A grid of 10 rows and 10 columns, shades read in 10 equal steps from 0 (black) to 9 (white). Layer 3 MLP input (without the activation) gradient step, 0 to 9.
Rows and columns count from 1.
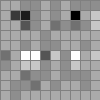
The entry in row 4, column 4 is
6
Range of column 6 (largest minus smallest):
3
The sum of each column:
57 54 51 58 53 55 56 54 55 62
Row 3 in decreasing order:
7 6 6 6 5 5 5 4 4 3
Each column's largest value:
6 6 9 9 6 7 6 9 6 7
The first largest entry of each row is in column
1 10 10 1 1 3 3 1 1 1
